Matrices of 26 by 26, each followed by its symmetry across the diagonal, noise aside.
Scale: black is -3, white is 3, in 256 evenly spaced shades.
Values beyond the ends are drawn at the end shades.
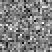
antisymmetric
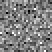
neither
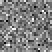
neither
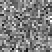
neither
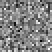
neither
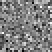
antisymmetric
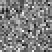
neither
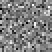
neither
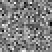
antisymmetric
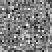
antisymmetric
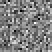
neither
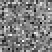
antisymmetric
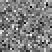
neither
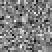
antisymmetric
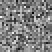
antisymmetric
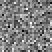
antisymmetric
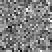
antisymmetric
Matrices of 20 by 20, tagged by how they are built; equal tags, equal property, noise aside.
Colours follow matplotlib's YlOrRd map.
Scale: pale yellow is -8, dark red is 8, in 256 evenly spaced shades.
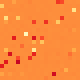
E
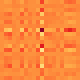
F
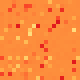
E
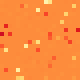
E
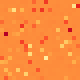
E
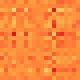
F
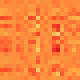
F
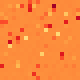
E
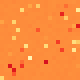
E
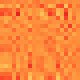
F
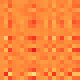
F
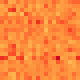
F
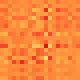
F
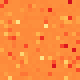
E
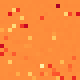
E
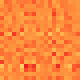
F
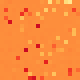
E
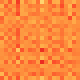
F
